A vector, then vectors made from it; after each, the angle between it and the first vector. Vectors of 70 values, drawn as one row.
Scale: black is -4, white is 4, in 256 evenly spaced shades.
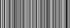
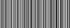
partly opposed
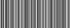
nearly opposite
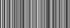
nearly parallel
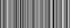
partly aligned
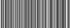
nearly opposite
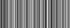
partly opposed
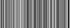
partly opposed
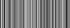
nearly parallel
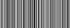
orthogonal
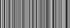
nearly parallel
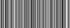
nearly opposite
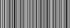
nearly parallel
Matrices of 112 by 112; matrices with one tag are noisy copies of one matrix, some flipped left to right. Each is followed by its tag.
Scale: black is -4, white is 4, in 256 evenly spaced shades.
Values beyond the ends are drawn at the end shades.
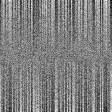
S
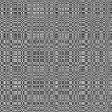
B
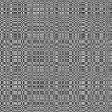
B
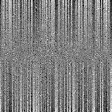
S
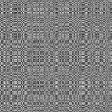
B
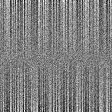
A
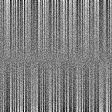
A
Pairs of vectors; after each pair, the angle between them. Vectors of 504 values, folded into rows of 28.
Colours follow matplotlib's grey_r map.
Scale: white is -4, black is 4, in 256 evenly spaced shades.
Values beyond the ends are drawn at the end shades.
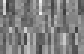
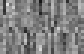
nearly opposite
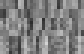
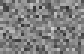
orthogonal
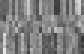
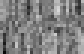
nearly opposite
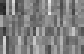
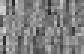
nearly opposite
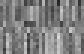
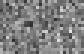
partly aligned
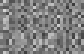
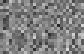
nearly opposite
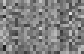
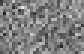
orthogonal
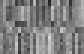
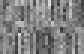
nearly opposite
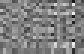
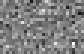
partly aligned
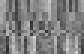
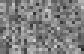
partly aligned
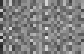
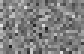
partly opposed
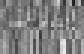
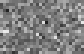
orthogonal
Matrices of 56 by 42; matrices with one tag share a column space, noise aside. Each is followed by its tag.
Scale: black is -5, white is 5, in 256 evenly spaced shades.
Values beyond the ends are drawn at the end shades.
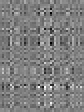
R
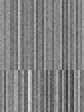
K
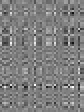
R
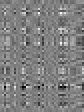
R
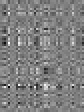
R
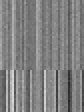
K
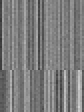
K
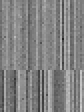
K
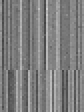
K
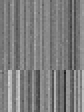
K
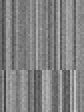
K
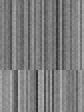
K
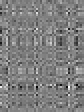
R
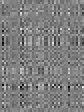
R
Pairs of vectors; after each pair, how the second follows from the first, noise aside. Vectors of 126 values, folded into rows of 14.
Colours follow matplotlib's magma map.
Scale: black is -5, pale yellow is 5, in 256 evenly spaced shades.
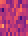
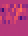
partly zeroed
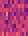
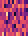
scaled up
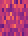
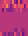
partly zeroed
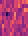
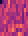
wrapped around
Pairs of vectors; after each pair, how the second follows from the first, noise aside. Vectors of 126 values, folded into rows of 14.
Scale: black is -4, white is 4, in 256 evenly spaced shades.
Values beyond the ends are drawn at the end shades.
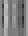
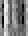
scaled up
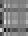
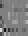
partly zeroed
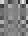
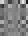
copied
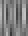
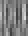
copied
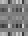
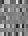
sign-scrambled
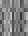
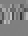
partly zeroed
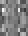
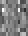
copied
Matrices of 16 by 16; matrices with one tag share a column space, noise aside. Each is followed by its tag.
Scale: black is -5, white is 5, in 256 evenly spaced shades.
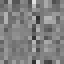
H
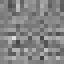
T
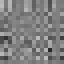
T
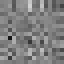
T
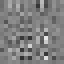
T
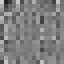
H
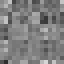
H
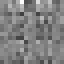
H
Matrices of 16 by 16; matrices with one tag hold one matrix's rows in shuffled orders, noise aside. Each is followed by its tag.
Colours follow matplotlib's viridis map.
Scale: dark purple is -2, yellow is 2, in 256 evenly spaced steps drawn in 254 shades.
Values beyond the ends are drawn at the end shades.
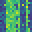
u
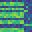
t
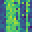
u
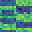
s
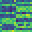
s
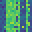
u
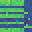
t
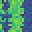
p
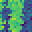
p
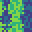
p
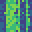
u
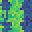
p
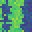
p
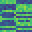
s
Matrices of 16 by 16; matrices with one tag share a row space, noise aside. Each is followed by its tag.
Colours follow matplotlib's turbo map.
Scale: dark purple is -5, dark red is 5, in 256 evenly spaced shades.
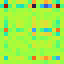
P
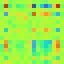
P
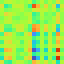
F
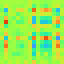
P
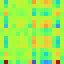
P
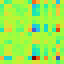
F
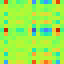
P
